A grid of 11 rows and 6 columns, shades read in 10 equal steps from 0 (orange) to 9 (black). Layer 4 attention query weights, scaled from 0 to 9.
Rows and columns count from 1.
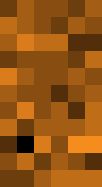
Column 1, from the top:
5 2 3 5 1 3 4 2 6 4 5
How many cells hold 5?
9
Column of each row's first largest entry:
1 4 5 1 3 4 5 2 2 6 1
